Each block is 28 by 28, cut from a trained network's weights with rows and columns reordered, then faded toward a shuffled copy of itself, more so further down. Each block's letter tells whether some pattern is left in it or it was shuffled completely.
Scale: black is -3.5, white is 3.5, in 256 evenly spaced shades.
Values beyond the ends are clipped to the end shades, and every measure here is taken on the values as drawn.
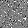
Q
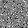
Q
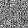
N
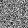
Q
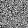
Q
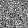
Q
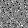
Q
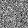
Q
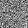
N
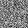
Q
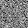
Q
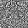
N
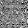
N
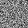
Q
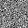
Q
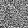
N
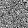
Q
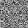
N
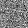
Q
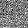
N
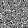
Q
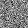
Q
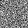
Q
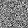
N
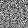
Q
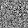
N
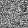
N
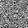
N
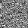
N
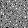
Q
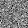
Q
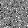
Q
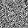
N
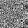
N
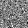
Q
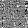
N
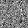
N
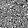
Q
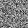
N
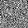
N
